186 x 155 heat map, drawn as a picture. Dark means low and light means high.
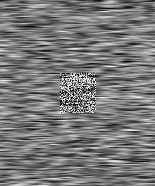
Roughest part: centre. Odd patch: rougher, in the centre. Histogram: bell-shaped. Average level on the scale: 50%. Grain: streaks across. Mirror symmetry: none. Slope: none.
